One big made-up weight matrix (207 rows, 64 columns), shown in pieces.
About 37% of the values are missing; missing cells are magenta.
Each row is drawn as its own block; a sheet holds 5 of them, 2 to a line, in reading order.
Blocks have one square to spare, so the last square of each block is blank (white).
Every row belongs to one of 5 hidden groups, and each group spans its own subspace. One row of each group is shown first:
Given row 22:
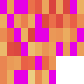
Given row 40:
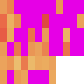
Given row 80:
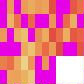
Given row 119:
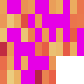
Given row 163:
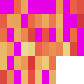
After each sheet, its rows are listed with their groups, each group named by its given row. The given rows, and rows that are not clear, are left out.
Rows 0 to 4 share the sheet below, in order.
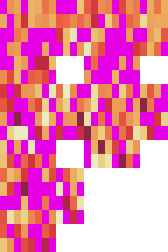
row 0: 40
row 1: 119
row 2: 22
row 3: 119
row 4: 40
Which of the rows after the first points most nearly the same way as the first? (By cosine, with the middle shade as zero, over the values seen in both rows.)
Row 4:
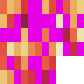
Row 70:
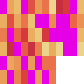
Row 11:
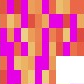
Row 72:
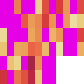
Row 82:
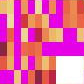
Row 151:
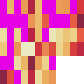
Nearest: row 82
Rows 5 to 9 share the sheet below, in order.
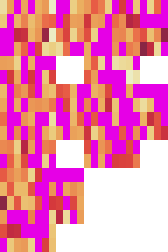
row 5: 80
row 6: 40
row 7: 80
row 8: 40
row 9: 163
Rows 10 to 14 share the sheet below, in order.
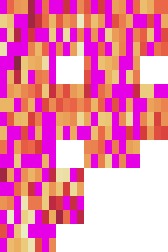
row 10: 40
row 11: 80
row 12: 22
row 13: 80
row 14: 80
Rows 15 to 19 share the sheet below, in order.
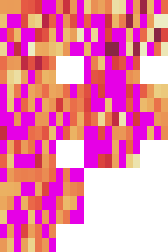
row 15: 22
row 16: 163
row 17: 119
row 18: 119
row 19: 22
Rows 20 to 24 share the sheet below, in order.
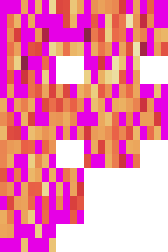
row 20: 80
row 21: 163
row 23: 119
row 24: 163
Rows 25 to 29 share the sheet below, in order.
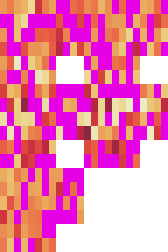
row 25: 40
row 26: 80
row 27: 40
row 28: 40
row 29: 119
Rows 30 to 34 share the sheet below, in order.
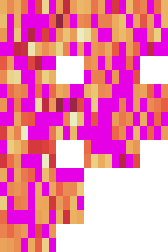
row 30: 22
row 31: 163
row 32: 163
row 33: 119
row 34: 163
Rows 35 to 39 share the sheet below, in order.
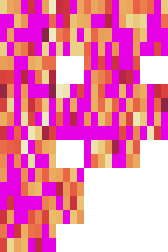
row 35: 80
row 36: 40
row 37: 80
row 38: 163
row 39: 119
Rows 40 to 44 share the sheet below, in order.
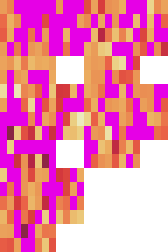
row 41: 22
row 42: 80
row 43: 163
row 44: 80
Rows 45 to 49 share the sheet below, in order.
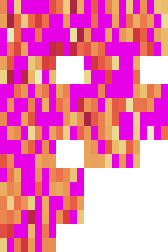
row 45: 119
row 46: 163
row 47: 163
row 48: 163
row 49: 163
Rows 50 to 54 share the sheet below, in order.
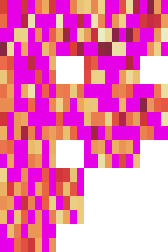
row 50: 40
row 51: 22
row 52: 163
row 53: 22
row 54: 80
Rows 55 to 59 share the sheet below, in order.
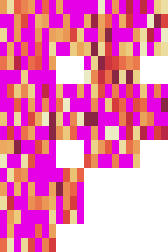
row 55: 119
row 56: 80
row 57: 80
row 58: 163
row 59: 119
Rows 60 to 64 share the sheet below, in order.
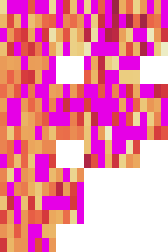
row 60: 80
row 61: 40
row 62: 80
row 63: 163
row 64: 119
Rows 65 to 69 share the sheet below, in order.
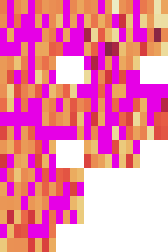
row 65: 119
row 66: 163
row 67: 119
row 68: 163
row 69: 80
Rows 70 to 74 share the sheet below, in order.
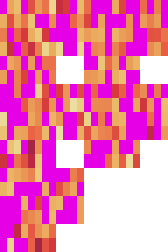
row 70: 80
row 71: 40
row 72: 163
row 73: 163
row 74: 119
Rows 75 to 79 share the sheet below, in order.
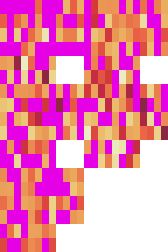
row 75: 80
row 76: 119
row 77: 22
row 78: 22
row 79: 80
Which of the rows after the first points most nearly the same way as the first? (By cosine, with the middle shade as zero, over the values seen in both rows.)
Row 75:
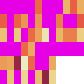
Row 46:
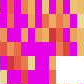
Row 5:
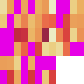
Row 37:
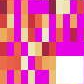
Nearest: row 37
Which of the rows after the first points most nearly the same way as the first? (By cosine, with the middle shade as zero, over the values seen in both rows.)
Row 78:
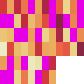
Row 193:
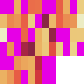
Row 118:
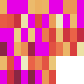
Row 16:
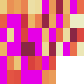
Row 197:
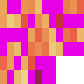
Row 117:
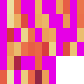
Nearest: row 197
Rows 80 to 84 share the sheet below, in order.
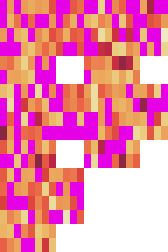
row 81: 22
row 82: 119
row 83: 119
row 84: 163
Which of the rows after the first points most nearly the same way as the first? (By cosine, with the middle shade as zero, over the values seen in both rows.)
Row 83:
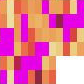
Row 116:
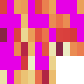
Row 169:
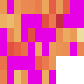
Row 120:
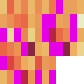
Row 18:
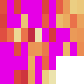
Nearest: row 169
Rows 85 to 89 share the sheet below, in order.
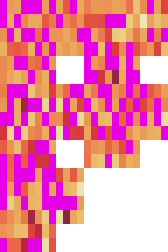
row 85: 22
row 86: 22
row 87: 40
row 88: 22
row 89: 163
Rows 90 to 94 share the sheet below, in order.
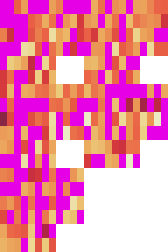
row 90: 163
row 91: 163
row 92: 163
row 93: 163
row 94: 163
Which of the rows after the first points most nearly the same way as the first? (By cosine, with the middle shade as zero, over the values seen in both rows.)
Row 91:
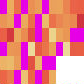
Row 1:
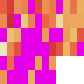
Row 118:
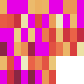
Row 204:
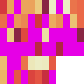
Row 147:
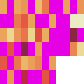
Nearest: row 204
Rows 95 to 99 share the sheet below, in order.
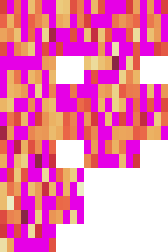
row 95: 80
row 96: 163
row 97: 119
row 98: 40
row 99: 163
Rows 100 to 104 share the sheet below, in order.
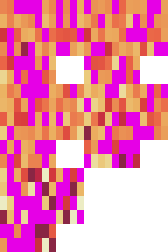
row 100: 163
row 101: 163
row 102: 40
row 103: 119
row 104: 163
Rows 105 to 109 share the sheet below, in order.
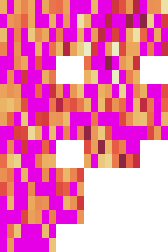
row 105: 163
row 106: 22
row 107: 22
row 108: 119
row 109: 40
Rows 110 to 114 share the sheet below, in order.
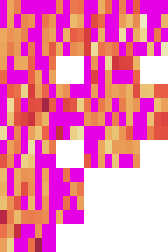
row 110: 163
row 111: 22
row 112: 40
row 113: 80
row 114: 119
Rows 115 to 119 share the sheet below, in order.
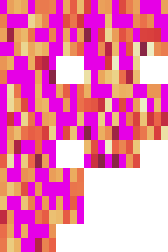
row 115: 40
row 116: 163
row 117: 119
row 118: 22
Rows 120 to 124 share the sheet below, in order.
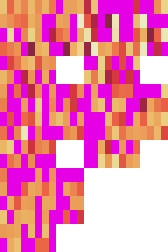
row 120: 163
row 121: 40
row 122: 163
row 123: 22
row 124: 22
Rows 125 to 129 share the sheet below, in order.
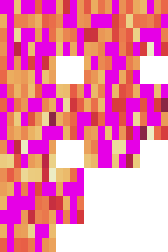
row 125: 22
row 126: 163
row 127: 80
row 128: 163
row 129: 22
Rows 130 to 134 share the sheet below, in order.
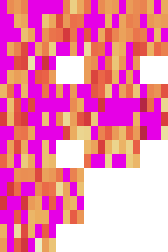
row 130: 163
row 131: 119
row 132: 40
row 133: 40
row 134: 119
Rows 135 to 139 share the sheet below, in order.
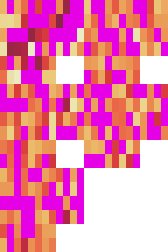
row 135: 22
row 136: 80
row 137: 80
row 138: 163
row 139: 163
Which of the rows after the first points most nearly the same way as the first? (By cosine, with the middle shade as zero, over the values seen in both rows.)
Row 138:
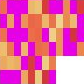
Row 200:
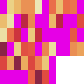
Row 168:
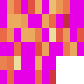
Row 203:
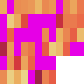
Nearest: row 168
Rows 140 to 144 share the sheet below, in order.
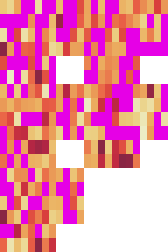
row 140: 119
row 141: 119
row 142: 22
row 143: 40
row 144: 119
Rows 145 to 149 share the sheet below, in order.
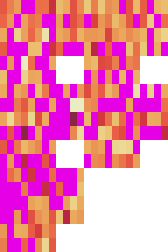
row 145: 80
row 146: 80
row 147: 163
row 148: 22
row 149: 163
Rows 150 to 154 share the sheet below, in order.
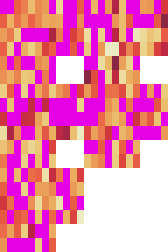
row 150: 80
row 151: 163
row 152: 40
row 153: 163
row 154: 22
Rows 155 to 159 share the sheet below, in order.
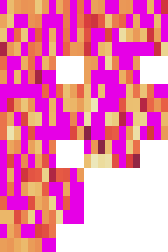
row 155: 119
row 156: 22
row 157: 22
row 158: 119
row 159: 22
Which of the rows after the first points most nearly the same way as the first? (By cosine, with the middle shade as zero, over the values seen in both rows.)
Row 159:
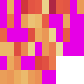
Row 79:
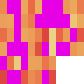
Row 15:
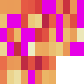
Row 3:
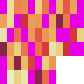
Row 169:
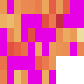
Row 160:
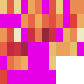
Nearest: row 15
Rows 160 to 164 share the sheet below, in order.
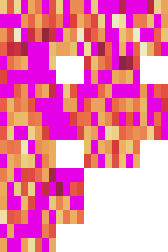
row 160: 22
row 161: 22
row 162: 80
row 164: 22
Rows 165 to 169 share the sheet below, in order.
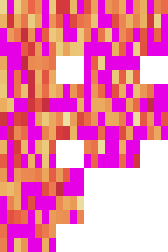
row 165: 80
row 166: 80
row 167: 40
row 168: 80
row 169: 22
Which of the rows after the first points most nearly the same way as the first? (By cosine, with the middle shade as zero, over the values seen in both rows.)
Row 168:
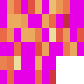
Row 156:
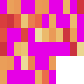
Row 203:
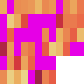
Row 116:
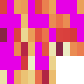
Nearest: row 116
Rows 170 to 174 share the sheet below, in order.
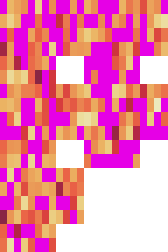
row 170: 119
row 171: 163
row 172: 22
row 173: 163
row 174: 119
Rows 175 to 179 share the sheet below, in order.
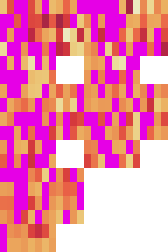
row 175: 40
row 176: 22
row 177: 163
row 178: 80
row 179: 22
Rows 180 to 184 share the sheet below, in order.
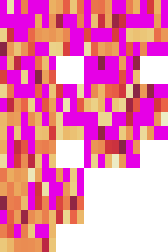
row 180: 119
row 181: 40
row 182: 80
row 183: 22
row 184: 163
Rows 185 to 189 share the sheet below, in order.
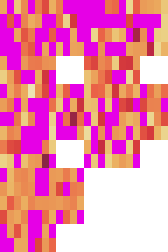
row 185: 80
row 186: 163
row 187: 163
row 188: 40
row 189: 119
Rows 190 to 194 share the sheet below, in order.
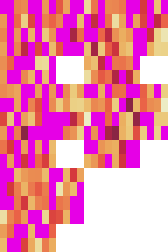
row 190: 40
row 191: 80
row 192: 163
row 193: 163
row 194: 119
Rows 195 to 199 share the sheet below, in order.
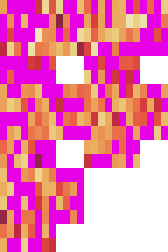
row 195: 163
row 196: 40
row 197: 119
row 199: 119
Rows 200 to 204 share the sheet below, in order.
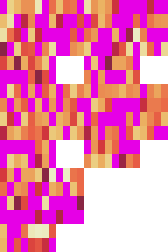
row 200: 119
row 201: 80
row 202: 119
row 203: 119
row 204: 22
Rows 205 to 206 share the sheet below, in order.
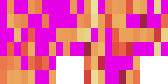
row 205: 22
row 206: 119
